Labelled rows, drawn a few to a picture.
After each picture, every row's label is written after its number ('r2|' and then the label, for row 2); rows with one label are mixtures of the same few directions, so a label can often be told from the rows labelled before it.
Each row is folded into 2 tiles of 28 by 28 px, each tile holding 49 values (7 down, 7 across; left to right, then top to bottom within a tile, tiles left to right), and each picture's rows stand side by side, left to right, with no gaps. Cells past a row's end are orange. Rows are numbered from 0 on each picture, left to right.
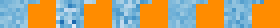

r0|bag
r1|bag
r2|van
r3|van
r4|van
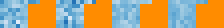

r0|bag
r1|van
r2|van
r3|van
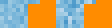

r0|bag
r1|van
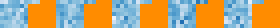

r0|van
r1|van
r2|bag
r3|van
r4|bag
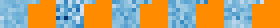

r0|bag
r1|bag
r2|van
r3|van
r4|van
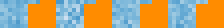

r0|van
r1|bag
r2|bag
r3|van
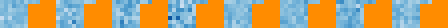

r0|bag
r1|bag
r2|van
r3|bag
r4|van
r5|bag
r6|van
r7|van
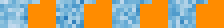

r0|van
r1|bag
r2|bag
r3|van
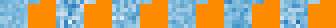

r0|bag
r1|van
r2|bag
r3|bag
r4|van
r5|bag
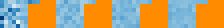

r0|bag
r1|bag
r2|bag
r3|bag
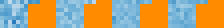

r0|van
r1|van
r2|bag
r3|van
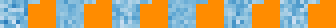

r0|bag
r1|van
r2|van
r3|bag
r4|van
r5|van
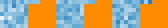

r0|bag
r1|bag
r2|van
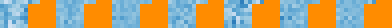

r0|van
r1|van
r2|bag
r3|bag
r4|van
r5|bag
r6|van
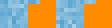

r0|van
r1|bag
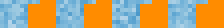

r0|van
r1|bag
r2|bag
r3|van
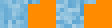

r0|van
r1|bag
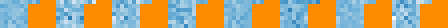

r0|van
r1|van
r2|bag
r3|bag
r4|van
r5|van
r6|bag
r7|bag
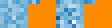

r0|van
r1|bag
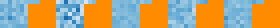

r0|bag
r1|bag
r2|bag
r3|bag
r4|bag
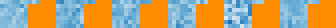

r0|van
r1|van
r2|van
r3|van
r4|bag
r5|van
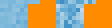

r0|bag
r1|van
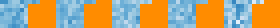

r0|van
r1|van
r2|van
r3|bag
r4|van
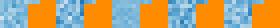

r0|bag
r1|bag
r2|bag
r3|van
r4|bag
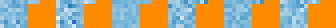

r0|bag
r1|bag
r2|bag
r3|van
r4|van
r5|van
